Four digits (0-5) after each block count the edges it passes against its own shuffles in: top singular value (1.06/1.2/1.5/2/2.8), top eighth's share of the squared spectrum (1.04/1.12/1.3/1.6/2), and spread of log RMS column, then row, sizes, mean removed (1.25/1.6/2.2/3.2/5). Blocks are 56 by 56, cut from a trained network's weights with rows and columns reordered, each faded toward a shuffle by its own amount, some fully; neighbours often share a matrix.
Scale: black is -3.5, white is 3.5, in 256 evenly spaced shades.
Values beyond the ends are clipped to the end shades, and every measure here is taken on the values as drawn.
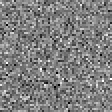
0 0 0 0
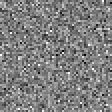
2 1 0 0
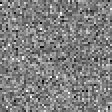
2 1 0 0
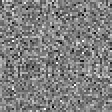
3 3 0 1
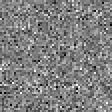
3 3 1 1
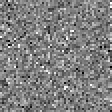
3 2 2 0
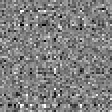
4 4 2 2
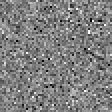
2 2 0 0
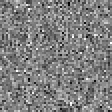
3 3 1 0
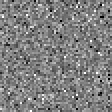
2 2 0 0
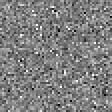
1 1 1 0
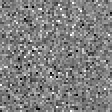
2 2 0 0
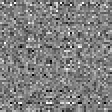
4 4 2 2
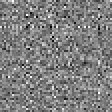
3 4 2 2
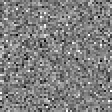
3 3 1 0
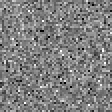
1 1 0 0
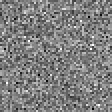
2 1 0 0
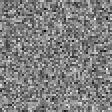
1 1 0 0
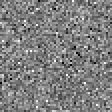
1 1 0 0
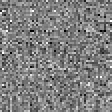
3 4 2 2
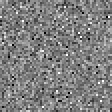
0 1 0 0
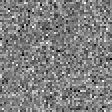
0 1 0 0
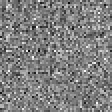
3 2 0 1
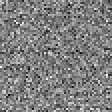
2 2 0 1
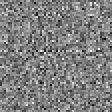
3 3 0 2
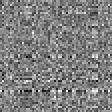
4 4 2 3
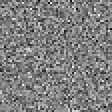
3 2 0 0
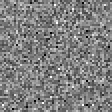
0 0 0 0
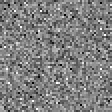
0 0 0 0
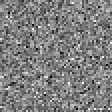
0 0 0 0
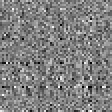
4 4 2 2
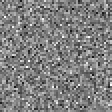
1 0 0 0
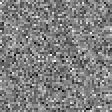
0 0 0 0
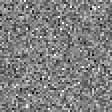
2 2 0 0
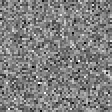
0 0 0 0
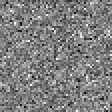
0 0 0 0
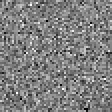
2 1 0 1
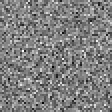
1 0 0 0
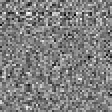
4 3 1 2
